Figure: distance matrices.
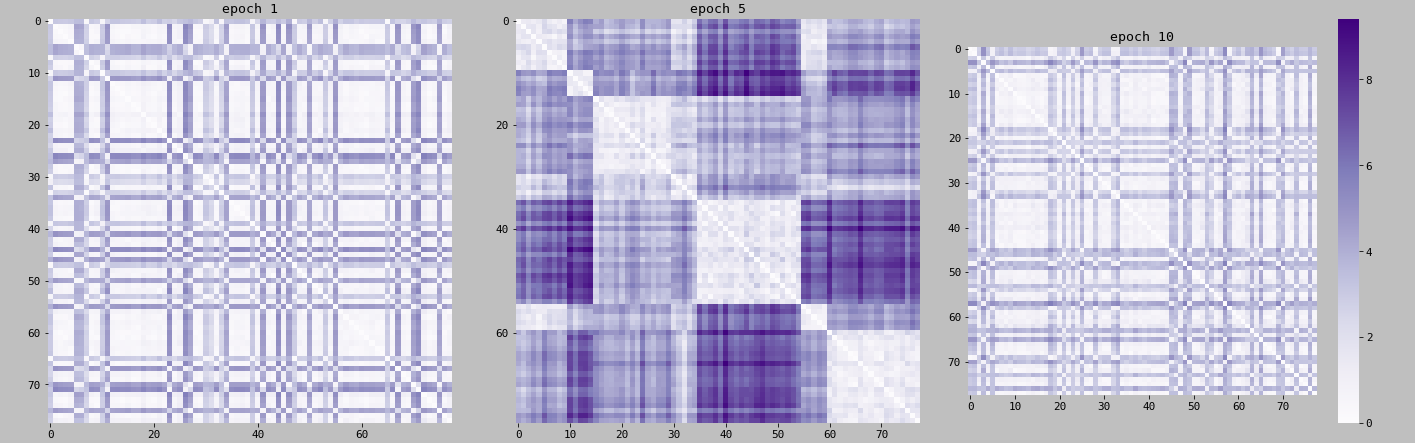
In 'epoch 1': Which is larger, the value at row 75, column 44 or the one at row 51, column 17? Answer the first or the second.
the first
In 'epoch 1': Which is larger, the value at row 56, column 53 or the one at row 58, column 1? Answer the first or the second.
the first
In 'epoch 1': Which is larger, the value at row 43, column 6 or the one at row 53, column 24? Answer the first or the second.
the first
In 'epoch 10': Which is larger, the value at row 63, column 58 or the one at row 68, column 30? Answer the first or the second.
the first
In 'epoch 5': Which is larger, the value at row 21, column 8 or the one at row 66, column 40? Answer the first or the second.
the second
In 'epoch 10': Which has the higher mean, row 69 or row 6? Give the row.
69
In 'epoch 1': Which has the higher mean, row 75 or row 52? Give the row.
75
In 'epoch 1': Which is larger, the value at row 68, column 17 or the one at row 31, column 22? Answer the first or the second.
the second
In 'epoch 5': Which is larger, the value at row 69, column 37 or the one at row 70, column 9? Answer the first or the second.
the first
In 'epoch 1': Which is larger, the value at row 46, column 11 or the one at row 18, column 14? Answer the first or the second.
the first
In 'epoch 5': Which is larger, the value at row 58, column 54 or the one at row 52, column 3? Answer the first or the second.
the second
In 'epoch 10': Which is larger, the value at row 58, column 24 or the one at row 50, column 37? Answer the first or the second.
the first
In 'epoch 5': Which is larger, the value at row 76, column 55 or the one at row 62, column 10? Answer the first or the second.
the second
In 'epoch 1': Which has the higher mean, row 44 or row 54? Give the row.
44
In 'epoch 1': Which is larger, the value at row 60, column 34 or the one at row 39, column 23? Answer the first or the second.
the first
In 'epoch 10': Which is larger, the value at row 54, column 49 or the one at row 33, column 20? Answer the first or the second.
the first
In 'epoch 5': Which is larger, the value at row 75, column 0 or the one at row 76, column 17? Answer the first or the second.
the second
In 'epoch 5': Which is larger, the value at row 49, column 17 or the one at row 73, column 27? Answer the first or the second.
the second
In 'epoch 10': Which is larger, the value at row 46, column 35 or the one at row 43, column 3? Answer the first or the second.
the second
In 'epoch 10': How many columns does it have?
78
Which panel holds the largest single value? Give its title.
epoch 5
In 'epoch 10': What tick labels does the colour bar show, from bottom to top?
0, 2, 4, 6, 8
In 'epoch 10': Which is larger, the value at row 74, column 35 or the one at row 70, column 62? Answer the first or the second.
the second
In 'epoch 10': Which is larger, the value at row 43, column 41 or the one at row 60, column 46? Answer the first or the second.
the second
